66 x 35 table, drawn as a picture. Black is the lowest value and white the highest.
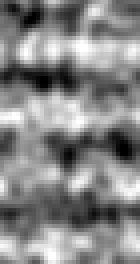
Horizontal stripes repeat 4 times down the table. No lone cell stands out from its neighbours. No overall slope runs across the table. There is no seam. Overall the values sit about 50% of the way up the scale.
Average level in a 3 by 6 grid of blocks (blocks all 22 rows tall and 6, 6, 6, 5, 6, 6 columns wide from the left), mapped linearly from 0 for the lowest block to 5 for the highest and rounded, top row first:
0 0 1 4 4 3 | 4 5 3 4 2 1 | 3 3 4 2 1 5
